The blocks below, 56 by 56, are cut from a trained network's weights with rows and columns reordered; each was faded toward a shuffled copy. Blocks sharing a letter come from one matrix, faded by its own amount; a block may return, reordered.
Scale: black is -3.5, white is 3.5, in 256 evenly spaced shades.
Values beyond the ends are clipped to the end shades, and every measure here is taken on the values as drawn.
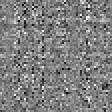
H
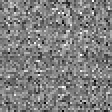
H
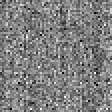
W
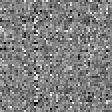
H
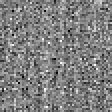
W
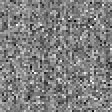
W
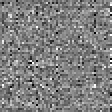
H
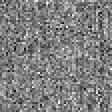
W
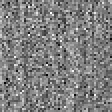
W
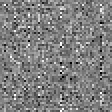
H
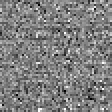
H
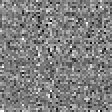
H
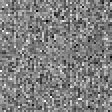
W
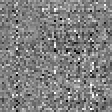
H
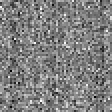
W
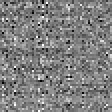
H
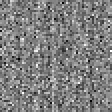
W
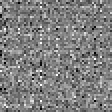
H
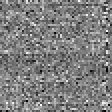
H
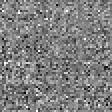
H
